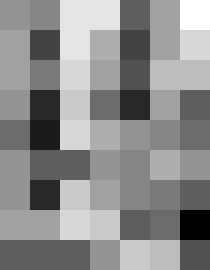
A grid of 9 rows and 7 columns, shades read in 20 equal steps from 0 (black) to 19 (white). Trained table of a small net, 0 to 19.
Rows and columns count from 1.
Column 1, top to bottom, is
11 12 12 11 8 11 11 12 7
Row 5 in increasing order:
2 8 8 10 11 13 16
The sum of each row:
93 80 83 59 68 70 67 70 67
